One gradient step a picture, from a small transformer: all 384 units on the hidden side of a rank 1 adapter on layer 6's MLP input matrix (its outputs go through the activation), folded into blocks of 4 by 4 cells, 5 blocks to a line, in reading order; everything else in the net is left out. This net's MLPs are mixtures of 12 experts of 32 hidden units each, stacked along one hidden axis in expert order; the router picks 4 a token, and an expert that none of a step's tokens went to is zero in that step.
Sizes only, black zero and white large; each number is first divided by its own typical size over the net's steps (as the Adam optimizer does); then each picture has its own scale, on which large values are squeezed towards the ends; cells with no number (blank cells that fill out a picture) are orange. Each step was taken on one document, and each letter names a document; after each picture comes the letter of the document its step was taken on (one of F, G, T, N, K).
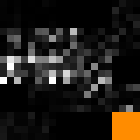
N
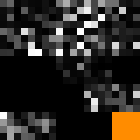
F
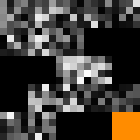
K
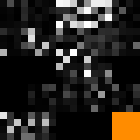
F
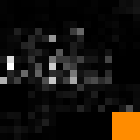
N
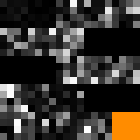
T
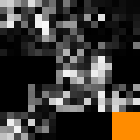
K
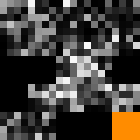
K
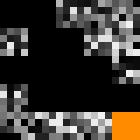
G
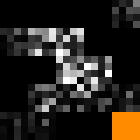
N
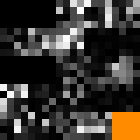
T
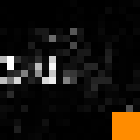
N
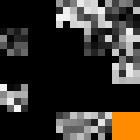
G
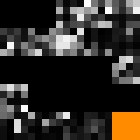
T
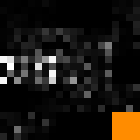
N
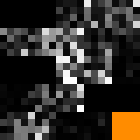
T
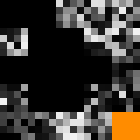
G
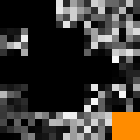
G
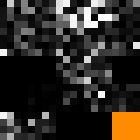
F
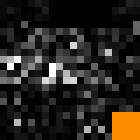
N
